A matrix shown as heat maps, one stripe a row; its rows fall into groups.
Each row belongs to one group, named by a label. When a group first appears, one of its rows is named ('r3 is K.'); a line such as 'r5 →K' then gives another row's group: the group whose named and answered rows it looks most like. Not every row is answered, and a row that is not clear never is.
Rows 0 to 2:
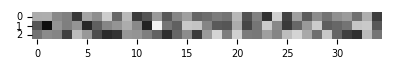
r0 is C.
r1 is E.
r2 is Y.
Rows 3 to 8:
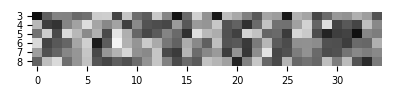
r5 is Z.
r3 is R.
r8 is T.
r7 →E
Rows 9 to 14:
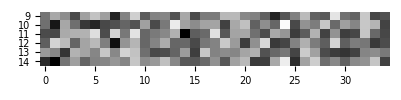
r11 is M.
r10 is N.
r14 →R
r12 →T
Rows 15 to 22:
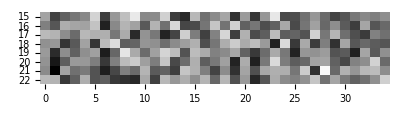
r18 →C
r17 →Y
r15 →E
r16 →M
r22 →Y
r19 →E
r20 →E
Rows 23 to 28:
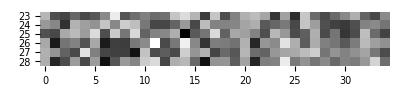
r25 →M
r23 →C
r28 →N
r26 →N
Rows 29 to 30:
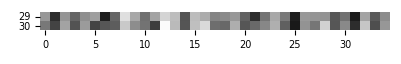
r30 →E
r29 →E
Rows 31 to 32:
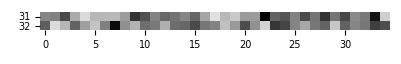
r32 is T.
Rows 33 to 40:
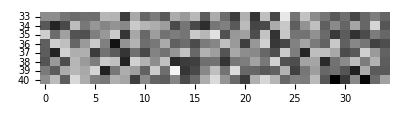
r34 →R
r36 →T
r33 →C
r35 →C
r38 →R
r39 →M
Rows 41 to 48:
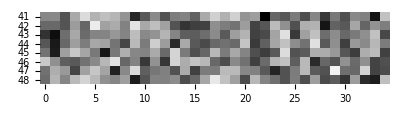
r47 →T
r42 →R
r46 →C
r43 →R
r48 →Z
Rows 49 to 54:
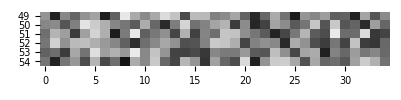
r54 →N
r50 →Y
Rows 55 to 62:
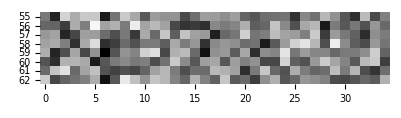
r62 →E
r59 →N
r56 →R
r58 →Y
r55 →M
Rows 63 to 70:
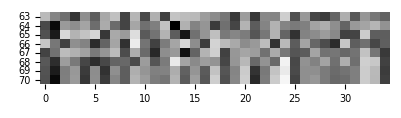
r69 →N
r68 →N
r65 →M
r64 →R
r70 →N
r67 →M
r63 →C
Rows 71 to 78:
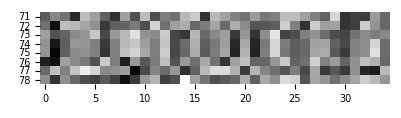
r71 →Y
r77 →Z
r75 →E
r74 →E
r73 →E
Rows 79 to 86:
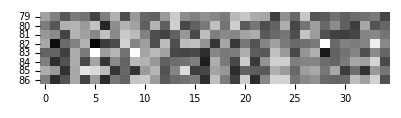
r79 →C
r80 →M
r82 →E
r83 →R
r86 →N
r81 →Z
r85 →Y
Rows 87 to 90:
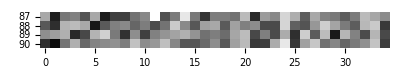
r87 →N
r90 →R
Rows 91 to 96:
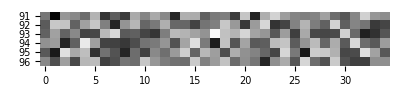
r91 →N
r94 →Y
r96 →Y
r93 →C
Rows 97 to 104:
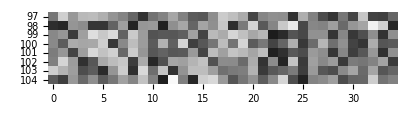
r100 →M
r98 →N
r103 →C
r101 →Z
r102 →C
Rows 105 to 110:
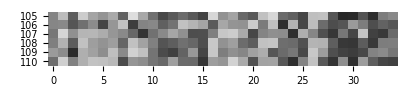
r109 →Z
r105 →Z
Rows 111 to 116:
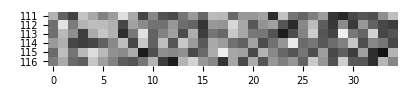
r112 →T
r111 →Z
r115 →Z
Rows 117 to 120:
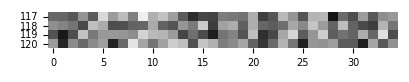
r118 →Y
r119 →R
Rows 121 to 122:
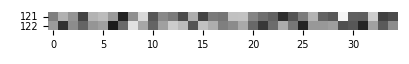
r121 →T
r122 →E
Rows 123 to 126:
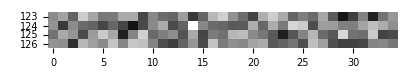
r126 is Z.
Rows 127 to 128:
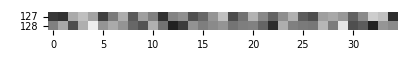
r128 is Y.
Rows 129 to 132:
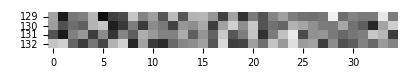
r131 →N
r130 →Y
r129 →E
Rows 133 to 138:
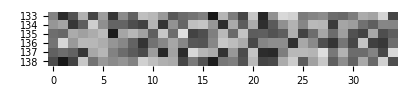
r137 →Y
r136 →T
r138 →R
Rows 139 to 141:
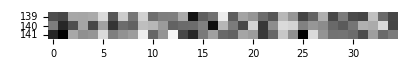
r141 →R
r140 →N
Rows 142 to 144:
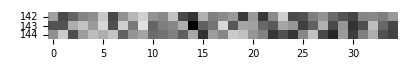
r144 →T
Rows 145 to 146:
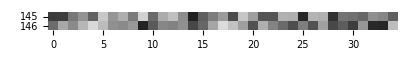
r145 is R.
